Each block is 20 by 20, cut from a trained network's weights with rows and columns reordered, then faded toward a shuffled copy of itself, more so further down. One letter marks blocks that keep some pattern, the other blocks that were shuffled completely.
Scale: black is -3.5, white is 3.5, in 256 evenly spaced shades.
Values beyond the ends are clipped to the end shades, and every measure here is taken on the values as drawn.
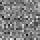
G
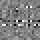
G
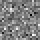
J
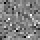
J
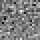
J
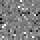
J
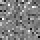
J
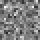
G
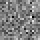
G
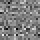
G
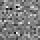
J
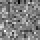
J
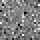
J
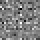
G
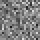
G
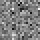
G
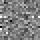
G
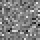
J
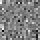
G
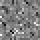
J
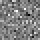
J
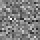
G
